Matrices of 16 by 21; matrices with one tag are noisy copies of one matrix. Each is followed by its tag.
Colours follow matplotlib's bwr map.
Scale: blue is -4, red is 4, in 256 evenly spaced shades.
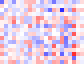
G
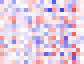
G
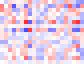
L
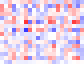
L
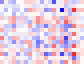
G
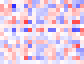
L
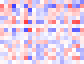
L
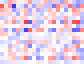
L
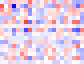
L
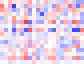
L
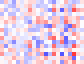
G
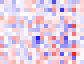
G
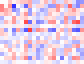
L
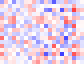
G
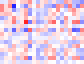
L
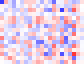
G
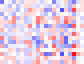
G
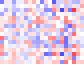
G
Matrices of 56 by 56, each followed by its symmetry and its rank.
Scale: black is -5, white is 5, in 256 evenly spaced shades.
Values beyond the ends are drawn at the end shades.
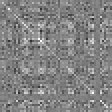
symmetric, rank five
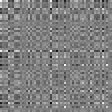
symmetric, rank two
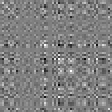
symmetric, rank three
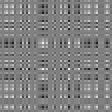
symmetric, rank one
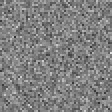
neither, full rank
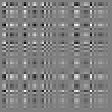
symmetric, rank one
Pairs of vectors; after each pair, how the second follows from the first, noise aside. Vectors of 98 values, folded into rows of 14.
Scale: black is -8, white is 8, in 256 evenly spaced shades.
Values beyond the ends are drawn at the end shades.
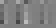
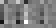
scaled up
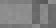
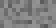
shuffled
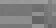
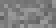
shuffled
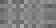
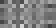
scaled up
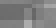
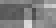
scaled up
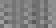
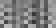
scaled up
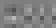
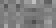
wrapped around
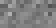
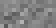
wrapped around
